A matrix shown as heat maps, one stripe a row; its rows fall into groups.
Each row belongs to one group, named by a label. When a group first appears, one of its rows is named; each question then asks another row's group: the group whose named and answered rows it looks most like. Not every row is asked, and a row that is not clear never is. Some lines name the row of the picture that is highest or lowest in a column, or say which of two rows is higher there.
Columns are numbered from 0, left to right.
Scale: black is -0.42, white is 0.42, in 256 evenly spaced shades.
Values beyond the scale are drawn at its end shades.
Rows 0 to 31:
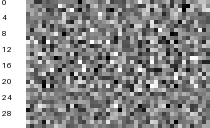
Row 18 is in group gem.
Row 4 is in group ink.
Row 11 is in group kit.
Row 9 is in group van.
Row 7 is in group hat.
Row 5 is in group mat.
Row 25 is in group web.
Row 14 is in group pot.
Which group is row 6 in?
web
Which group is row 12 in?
web
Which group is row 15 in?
mat
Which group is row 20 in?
van
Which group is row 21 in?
web
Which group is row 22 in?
web
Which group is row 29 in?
gem
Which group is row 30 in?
web
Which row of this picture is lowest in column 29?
27
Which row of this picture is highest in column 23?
17
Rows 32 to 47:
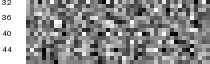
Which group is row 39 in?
pot
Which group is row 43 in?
kit
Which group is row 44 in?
van
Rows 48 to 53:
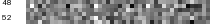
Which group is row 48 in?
pot
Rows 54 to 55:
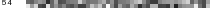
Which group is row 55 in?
web
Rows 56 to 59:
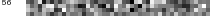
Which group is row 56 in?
web
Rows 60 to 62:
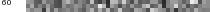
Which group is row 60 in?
pot
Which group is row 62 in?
web
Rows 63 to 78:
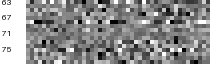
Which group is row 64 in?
ink
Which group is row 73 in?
web
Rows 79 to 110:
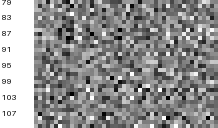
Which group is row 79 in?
pot
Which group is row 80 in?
hat
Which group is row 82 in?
ink
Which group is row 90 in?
ink
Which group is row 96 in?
web
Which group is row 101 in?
mat
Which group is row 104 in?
web
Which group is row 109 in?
pot
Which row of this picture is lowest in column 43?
108
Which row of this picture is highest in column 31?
101
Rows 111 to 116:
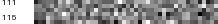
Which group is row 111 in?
mat
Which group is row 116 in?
web
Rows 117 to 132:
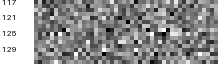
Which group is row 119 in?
web
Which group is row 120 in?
van
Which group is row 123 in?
web
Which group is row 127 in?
mat
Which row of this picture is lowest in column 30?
130
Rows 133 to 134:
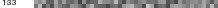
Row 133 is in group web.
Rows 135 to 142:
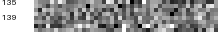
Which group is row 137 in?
gem
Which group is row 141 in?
web
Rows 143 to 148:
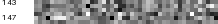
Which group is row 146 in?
mat
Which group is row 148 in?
kit
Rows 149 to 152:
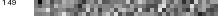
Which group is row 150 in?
mat
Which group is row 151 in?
mat
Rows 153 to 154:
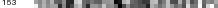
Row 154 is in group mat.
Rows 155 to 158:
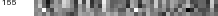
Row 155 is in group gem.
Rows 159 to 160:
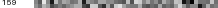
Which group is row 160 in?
kit
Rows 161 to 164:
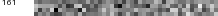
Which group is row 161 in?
pot
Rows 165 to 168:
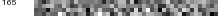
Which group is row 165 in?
gem
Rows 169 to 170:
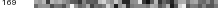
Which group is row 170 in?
ink
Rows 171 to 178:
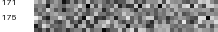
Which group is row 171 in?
pot
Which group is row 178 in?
pot
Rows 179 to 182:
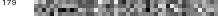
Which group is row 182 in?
web
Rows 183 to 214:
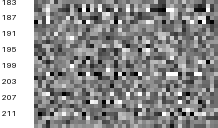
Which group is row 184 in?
hat
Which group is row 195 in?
web
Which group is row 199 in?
ink
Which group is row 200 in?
ink
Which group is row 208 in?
kit
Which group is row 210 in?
gem
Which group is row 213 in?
pot
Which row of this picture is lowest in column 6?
201
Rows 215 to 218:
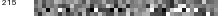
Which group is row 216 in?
ink
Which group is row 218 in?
hat
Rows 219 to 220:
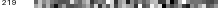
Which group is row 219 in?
ink
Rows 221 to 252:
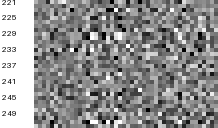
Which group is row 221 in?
gem
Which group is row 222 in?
ink
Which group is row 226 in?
mat
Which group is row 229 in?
kit
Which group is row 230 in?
kit
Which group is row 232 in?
hat
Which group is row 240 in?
ink
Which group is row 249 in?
mat
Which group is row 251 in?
kit
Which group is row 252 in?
web
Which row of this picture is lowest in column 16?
250
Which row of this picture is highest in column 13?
244
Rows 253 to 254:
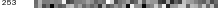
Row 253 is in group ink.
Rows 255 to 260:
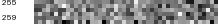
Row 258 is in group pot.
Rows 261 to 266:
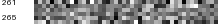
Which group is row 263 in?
web
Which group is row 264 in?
ink
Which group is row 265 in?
web
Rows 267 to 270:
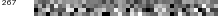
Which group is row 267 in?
gem
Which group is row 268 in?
van
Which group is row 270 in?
pot
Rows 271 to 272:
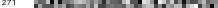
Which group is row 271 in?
web
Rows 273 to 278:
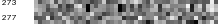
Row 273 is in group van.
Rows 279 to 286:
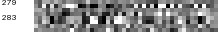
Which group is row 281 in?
pot
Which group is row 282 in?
pot
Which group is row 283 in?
kit
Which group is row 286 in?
ink
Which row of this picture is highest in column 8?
280
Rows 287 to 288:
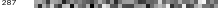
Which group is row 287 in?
pot
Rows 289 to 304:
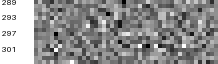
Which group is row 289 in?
van
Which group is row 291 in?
kit
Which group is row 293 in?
web
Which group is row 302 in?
mat
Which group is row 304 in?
ink
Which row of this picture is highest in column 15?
303
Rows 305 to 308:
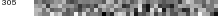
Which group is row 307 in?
mat
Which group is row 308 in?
gem
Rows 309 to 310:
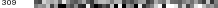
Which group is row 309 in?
hat
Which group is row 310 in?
pot
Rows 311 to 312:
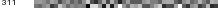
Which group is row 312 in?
kit
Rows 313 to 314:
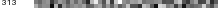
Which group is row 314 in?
web
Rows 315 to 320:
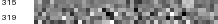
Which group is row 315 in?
gem
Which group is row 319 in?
gem
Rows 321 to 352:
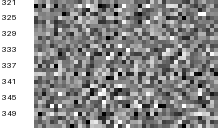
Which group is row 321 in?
mat
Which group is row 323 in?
kit
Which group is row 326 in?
web
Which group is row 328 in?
van
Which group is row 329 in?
mat
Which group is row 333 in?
hat
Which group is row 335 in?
ink
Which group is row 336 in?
van
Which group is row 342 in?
kit
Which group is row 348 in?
mat
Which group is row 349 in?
gem
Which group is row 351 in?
kit
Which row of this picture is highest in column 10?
349
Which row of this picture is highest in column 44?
334
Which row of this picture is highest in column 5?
339
